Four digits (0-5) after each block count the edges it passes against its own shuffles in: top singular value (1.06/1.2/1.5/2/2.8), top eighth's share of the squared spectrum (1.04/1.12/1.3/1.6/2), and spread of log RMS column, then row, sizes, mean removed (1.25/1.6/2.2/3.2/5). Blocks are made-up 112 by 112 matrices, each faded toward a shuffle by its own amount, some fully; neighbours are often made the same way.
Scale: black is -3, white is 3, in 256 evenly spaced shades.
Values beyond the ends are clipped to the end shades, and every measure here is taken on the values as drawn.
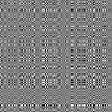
5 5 5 5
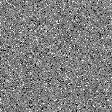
3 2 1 1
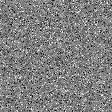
2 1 0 0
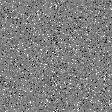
2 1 0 0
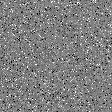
0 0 0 0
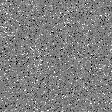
1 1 0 0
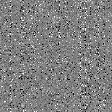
4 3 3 1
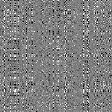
5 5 4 3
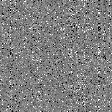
4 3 2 1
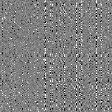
5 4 4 2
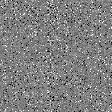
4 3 2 1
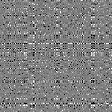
5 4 3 3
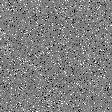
0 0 0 0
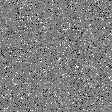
2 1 0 0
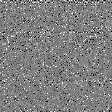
4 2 1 2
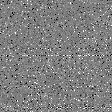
4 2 0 2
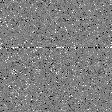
3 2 0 1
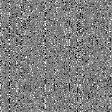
4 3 3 0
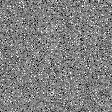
3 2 0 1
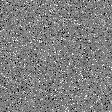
1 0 0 0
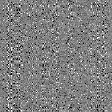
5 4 3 2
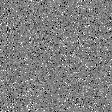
3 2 1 0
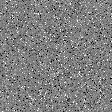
2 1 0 0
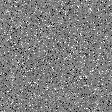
0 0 0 0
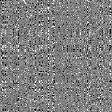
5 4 4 2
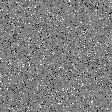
0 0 0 0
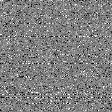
2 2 0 3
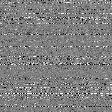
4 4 0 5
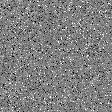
0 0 0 0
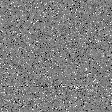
1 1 0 1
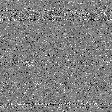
2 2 0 3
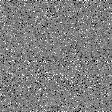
1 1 0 2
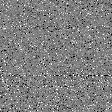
2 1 0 2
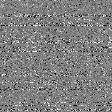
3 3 0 4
